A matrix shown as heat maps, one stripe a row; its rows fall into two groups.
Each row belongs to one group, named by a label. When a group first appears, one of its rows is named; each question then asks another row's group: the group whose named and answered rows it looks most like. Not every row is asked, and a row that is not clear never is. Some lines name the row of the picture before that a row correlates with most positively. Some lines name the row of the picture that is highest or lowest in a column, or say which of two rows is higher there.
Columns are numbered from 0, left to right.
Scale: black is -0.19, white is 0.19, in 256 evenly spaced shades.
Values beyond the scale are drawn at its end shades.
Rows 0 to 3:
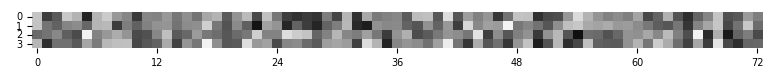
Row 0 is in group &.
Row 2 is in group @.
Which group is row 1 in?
&
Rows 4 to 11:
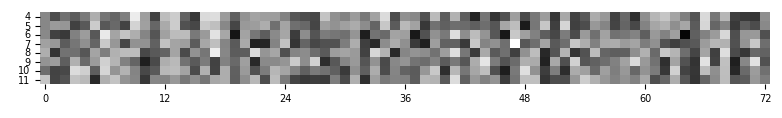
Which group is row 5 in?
@
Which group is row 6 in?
&
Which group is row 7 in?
&
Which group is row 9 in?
&
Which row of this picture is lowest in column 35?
8
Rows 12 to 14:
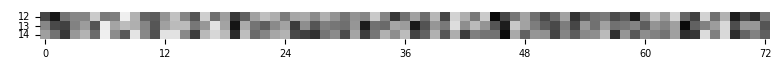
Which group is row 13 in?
&
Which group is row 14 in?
&
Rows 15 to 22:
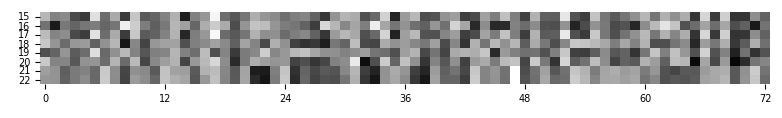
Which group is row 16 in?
@
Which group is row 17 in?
@
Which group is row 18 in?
&
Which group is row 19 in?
@
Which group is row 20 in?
@
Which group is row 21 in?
&
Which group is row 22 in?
&
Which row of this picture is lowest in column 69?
20
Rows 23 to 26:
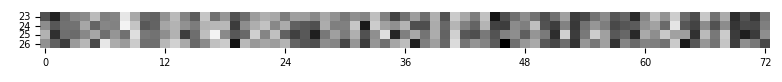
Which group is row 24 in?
@
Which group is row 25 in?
@
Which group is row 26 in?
&
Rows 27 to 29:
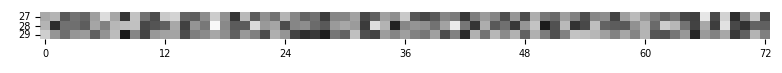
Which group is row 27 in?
&
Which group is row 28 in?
@
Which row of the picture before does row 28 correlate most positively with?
25
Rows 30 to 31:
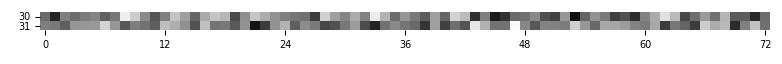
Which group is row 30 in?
@
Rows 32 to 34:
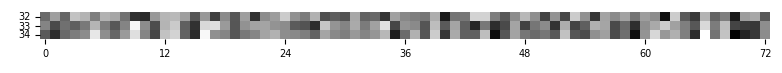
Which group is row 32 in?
&
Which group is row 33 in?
@
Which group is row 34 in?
@
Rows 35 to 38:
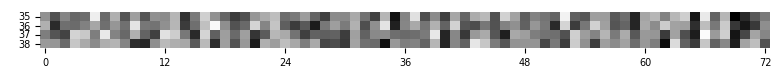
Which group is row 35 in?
@
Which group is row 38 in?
&
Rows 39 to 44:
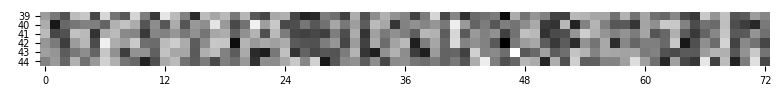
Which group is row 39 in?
&
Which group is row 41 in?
&
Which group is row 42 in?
&
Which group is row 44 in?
&
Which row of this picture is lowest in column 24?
40
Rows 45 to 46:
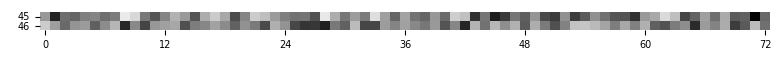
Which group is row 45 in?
@
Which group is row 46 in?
&
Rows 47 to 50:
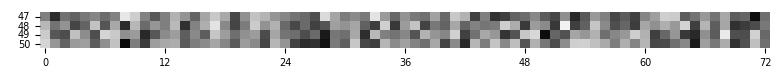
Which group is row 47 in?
@
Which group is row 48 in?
@
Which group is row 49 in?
&
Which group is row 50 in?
&
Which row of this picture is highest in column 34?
48
